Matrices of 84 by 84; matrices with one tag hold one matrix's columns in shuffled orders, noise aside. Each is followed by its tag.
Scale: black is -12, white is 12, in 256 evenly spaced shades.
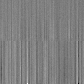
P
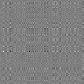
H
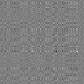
H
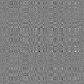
H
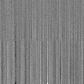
P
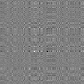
H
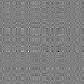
H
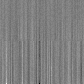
P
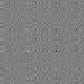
H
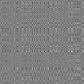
H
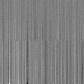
P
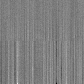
P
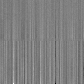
P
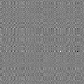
H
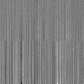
P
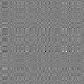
H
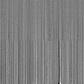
P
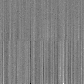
P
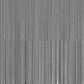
P
